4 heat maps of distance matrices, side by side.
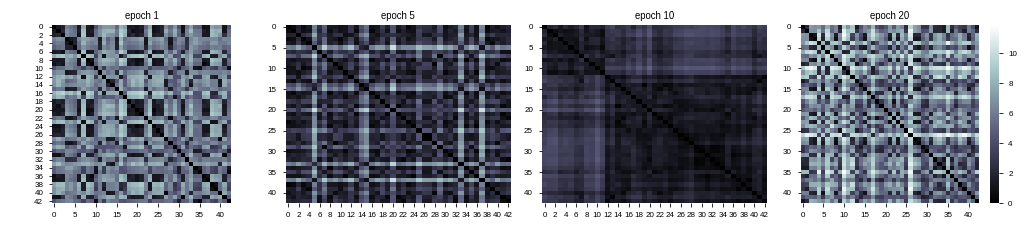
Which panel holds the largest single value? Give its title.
epoch 20
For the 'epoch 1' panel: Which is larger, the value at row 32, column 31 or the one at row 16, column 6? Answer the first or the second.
the second
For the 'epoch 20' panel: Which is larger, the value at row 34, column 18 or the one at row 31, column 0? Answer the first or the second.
the second
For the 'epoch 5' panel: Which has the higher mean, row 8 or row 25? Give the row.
25
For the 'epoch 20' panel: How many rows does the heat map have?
43
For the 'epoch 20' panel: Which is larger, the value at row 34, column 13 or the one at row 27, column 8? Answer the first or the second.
the first
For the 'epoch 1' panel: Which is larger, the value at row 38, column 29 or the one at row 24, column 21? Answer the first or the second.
the first
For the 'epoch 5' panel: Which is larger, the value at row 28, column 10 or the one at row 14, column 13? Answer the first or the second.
the second
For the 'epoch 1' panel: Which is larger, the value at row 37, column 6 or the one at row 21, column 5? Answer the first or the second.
the second
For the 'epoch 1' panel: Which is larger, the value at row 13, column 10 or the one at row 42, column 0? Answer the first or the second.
the first
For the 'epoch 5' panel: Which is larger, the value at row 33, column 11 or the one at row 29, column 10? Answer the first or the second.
the first
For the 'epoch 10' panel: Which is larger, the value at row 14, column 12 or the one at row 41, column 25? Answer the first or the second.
the second
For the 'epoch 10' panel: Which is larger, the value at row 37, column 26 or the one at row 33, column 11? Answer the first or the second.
the second
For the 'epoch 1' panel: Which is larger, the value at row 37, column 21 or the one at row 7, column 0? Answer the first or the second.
the second
